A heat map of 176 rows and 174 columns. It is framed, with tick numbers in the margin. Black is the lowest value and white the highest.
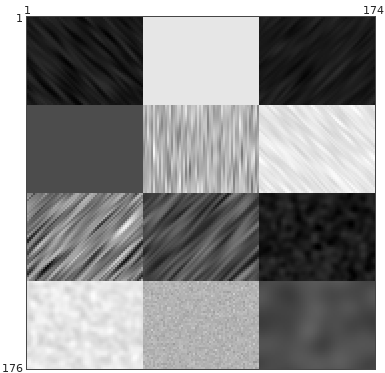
The table splits into 4 rows of 3 panels. Panel 1,1: very low, slanting down to the right, faint in contrast. Panel 1,2: very high, flat. Panel 1,3: very low, slanting up to the right, faint in contrast. Panel 2,1: low, flat. Panel 2,2: high, streaked downward. Panel 2,3: very high, slanting down to the right, faint in contrast. Panel 3,1: middling, slanting up to the right, strong in contrast. Panel 3,2: low, slanting up to the right. Panel 3,3: very low, blotchy, faint in contrast. Panel 4,1: very high, blotchy, faint in contrast. Panel 4,2: high, fine-grained, faint in contrast. Panel 4,3: low, smooth, faint in contrast.
